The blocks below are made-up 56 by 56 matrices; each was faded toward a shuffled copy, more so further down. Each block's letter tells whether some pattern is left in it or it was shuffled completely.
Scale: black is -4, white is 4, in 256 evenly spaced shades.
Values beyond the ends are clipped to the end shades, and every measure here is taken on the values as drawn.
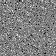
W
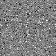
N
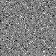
N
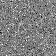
W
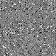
N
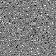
N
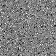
W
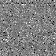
N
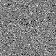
N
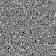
N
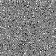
N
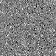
N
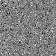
W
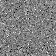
W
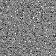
N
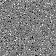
W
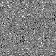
N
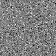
N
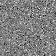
W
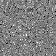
N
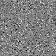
N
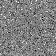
W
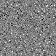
N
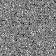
W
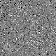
N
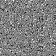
N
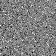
W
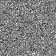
W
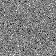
W
